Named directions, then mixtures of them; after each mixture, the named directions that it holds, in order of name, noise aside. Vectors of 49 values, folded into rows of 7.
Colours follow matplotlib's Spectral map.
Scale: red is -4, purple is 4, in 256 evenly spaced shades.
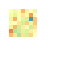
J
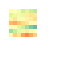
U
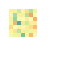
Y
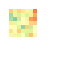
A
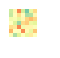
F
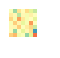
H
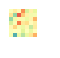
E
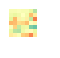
J, U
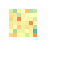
H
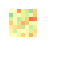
A, F, U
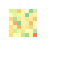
F, H, Y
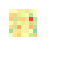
H, J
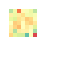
E, F, H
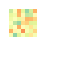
F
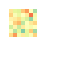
F, H, J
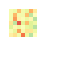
Y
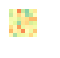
F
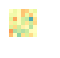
J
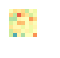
E, J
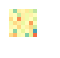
H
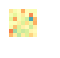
J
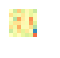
E, H, J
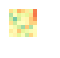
A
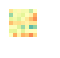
A, U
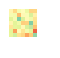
H
